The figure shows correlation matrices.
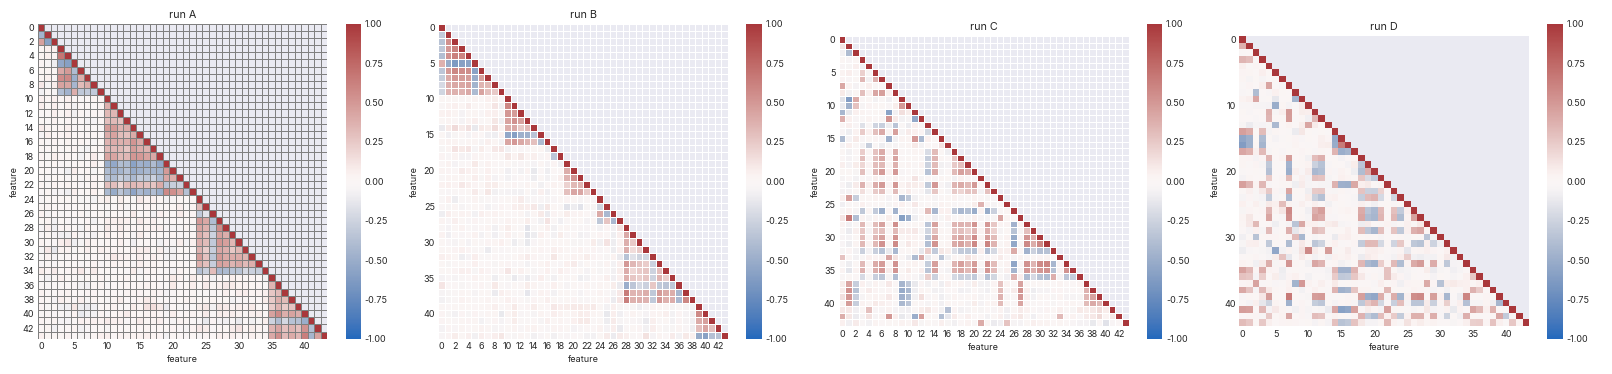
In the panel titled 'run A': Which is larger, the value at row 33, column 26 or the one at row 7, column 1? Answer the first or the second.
the second
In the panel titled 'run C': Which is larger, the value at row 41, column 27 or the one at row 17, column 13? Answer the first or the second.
the first
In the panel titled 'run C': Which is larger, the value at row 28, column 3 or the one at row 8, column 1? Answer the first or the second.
the first
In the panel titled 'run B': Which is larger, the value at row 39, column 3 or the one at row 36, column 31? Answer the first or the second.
the first
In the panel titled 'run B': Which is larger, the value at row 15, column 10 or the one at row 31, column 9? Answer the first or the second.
the second
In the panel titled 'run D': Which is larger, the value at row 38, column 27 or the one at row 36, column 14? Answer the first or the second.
the second
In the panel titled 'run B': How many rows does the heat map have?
44
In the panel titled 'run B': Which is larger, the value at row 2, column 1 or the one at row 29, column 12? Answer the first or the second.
the first
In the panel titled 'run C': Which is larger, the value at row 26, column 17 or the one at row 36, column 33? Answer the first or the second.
the second
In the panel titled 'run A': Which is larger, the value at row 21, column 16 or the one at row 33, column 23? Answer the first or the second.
the second
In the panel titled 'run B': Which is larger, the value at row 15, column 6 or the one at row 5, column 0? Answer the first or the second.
the second
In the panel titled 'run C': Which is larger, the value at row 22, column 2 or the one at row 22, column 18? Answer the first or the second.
the second
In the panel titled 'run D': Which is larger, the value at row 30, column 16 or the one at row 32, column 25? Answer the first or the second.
the first
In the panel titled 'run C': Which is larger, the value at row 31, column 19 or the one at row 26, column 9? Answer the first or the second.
the first
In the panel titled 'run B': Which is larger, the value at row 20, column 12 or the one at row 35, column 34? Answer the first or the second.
the second
